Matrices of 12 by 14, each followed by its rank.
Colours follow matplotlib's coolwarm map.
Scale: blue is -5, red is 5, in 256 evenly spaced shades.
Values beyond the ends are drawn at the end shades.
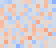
full rank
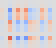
one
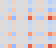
one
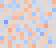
full rank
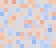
full rank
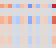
one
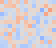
full rank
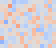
full rank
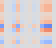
one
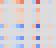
one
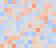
full rank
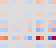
one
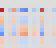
one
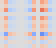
one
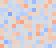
full rank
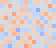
full rank
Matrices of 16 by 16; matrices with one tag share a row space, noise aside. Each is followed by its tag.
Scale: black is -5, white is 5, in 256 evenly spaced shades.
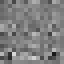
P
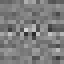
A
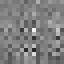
A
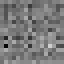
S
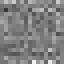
S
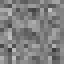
P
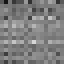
S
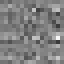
A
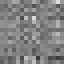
A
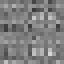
S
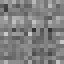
S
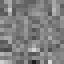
P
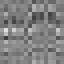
S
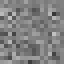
P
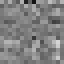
A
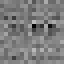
S
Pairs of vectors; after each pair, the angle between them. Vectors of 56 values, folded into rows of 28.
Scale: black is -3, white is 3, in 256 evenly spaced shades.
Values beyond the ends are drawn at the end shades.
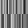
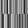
nearly parallel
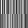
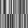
orthogonal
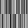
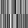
nearly opposite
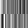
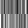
partly aligned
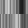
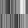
nearly opposite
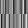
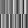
nearly opposite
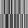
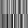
partly aligned
